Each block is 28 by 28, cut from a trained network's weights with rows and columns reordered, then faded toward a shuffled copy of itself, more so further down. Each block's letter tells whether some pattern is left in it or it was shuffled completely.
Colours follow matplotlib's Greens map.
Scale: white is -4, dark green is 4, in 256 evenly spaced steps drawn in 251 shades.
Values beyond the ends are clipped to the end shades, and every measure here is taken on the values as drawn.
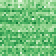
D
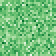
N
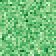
N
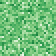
N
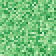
N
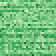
D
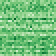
D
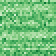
D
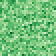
N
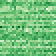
D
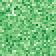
N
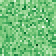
N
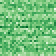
D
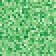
N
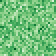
N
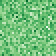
N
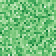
N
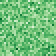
N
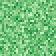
N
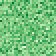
N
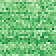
D
